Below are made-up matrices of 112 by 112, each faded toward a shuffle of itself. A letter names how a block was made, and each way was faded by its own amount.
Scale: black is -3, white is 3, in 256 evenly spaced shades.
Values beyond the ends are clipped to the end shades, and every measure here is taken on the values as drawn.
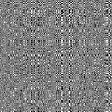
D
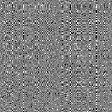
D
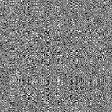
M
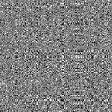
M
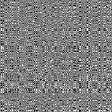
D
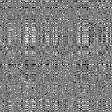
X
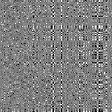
D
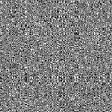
M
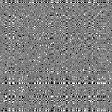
X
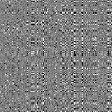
D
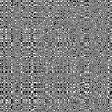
X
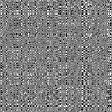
D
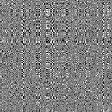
D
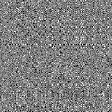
M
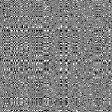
X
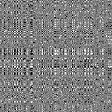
X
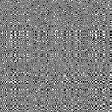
X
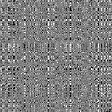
D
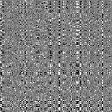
D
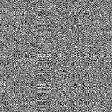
M
